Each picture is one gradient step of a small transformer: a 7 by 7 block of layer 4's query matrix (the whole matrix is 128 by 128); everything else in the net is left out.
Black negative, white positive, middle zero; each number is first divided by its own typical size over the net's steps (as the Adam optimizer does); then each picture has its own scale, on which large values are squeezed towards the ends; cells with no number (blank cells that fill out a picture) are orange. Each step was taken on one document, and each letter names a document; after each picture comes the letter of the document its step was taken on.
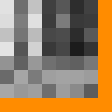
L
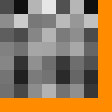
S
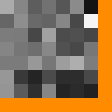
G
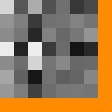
L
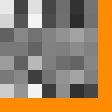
L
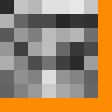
S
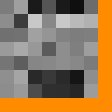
G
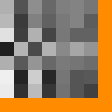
L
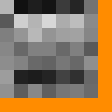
G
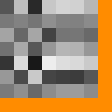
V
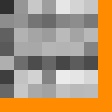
S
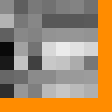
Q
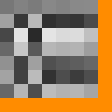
V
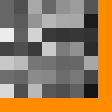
Q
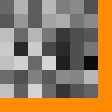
Q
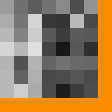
Q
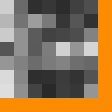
S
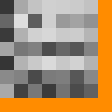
S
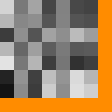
L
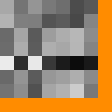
Q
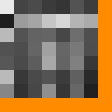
G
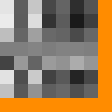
L
